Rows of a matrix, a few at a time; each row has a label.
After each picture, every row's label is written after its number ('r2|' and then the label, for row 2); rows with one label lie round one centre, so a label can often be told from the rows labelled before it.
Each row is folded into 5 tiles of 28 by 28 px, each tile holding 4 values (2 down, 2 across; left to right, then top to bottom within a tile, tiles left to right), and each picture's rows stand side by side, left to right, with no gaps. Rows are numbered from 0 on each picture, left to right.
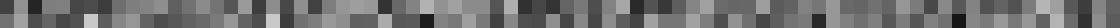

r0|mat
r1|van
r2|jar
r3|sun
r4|mat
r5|van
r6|van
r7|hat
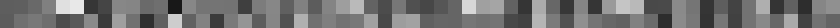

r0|hat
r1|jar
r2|hat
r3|hat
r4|hat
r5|mat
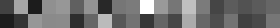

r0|jar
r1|sun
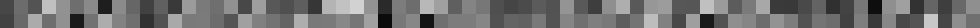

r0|jar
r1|jar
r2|hat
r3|sun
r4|van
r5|sun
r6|mat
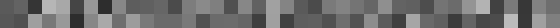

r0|jar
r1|van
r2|van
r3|mat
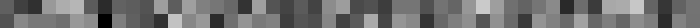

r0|hat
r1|jar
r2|mat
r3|hat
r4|hat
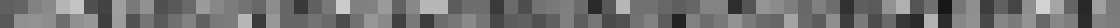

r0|hat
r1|van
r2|van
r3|sun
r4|van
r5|van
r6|mat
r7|hat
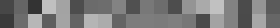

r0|jar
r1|hat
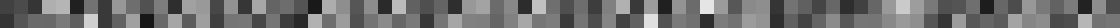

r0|mat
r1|jar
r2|jar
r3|jar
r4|mat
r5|sun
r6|hat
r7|jar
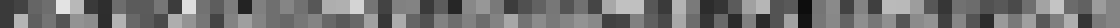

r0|hat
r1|jar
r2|hat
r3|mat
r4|hat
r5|mat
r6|hat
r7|hat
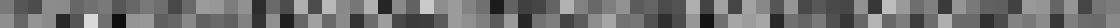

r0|van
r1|van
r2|jar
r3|sun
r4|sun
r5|jar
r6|jar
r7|jar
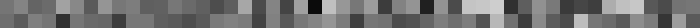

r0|van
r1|van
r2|jar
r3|hat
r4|hat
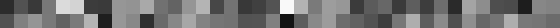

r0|hat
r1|sun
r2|sun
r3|mat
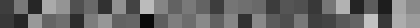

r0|jar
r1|sun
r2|mat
